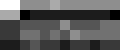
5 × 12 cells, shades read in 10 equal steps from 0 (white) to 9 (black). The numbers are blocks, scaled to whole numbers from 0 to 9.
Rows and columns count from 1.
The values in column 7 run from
4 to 8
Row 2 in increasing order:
3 3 8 8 8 8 8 8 8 8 9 9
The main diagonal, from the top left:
0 3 6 5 7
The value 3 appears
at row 1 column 6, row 2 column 1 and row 2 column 2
